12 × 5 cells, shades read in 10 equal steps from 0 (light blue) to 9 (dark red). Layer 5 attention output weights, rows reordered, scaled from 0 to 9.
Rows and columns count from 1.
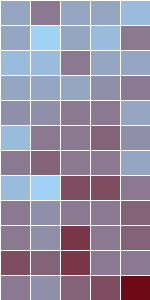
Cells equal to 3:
7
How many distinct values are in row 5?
3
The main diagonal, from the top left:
2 0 4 3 2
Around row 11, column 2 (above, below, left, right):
3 3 6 7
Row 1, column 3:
2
